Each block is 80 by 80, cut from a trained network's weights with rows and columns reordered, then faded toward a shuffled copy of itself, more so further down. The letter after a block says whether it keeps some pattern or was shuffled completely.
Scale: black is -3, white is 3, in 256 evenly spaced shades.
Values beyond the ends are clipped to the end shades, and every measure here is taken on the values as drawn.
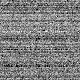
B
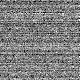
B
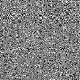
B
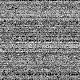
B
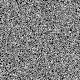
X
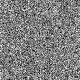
B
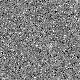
X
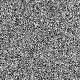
X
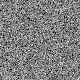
X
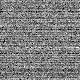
B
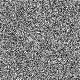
X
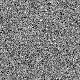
X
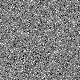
X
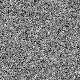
X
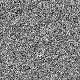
X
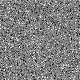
X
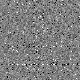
B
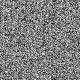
B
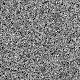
X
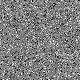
X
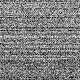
B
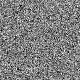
X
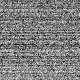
B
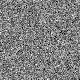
X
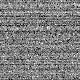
B
